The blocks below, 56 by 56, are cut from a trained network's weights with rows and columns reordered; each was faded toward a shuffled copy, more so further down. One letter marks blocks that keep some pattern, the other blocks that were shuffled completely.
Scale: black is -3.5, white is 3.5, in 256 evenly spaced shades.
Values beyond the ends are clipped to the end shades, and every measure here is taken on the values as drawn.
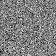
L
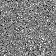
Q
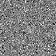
L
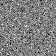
Q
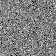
Q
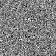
L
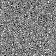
Q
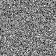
Q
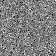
Q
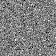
Q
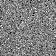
Q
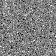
Q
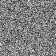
Q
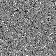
Q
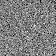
Q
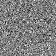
L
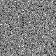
L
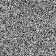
Q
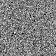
Q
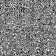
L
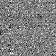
L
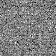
L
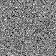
L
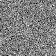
Q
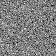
Q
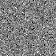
L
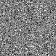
L
